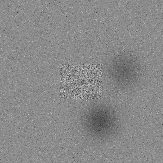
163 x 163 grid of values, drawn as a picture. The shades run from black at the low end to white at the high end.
Odd patch: rougher, in the centre. Roughest part: centre. Dips: two. Odd rows or columns: none. Mirror symmetry: none.
